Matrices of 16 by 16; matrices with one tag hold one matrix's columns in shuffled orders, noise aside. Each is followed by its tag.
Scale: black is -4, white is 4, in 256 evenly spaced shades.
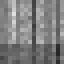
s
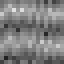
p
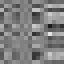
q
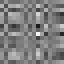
q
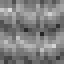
p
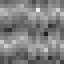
p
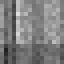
s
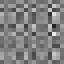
q
